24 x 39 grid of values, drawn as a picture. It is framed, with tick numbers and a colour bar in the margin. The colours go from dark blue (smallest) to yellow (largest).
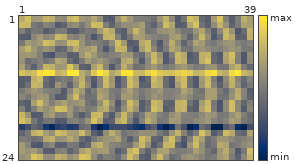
Rings spread out from the middle left. The values follow a bell shape. The halves do not mirror each other. No overall slope runs across the table. Rows 10 and 19 differ from the rows beside them.
